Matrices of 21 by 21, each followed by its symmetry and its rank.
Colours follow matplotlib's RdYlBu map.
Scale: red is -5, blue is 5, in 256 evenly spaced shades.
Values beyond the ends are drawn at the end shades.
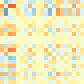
antisymmetric, rank two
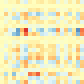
neither, rank two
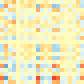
neither, rank two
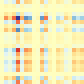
neither, rank one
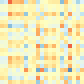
neither, rank two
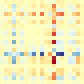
antisymmetric, rank two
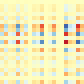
neither, rank one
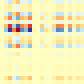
neither, rank one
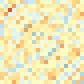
symmetric, full rank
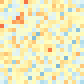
symmetric, full rank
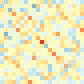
symmetric, full rank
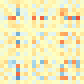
antisymmetric, rank two
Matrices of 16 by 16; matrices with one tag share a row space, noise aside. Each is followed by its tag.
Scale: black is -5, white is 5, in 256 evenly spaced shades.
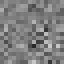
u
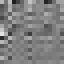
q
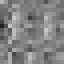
q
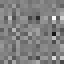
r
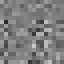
u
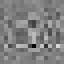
u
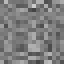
u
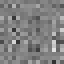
r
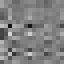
q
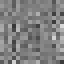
r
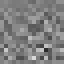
u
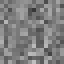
u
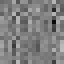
r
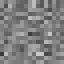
u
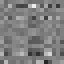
u
